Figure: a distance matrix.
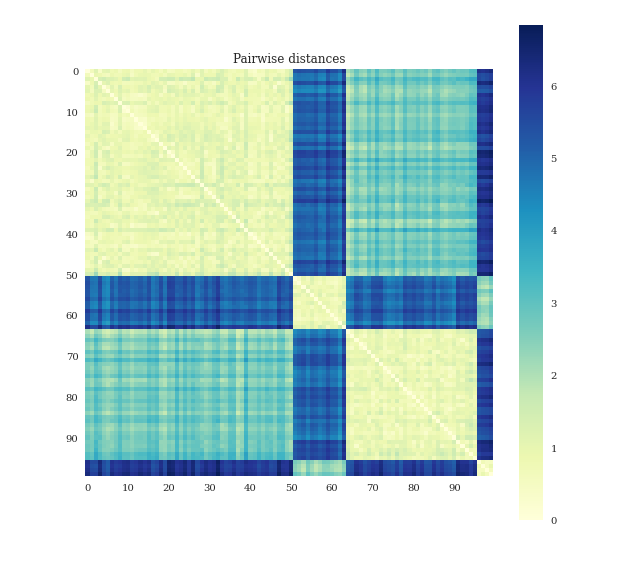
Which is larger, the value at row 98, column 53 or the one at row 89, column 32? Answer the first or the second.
the second
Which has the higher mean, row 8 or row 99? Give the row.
99
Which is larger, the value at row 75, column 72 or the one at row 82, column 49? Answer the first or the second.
the second
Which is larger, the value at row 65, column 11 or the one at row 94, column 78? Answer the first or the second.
the first
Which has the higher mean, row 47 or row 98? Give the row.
98
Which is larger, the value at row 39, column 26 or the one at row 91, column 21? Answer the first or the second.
the second
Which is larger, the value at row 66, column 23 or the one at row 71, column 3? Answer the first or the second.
the second
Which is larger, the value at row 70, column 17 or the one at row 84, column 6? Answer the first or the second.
the first
